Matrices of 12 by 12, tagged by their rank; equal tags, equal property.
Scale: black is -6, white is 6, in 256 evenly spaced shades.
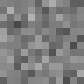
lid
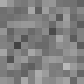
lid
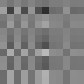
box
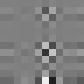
box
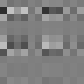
box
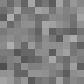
lid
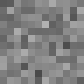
lid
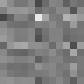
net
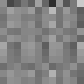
net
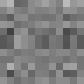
net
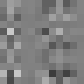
net
